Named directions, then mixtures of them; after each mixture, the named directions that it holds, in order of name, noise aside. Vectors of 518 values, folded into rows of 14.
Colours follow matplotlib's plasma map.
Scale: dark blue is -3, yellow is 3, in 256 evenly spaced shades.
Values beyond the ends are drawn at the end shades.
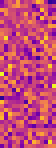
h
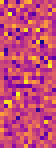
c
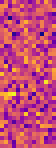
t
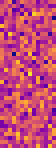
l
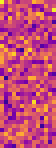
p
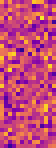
h, p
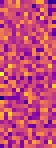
h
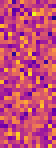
l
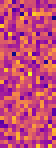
l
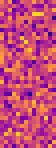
l, p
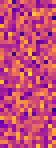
l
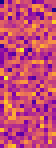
p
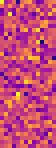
c, h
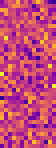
h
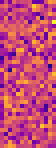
h, p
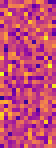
c, h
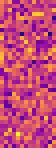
l, p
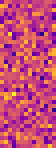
l, t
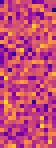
p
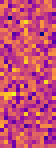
t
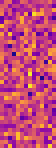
l, t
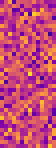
h, l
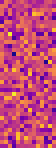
l, t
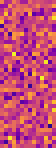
l, t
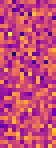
l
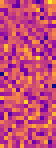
h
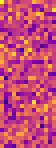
p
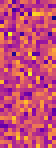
l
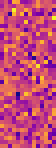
c, l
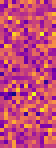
t
